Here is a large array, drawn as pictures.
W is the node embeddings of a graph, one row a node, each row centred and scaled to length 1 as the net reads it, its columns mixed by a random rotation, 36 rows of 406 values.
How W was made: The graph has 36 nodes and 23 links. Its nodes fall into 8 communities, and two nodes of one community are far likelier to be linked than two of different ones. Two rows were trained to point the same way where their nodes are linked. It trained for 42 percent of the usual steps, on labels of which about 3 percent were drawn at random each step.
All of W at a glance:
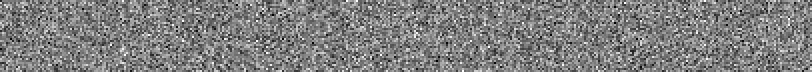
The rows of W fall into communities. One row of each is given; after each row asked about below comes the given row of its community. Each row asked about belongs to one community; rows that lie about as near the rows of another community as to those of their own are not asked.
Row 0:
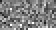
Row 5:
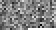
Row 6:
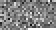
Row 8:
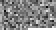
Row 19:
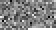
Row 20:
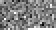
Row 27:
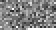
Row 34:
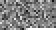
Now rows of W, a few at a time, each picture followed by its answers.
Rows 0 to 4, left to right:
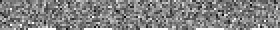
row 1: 5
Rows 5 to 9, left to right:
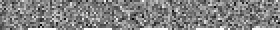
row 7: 20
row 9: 19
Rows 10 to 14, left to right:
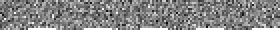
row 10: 0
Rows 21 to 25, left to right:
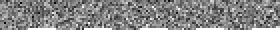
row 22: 0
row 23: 34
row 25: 8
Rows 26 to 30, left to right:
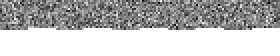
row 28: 6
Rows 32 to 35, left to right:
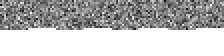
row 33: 27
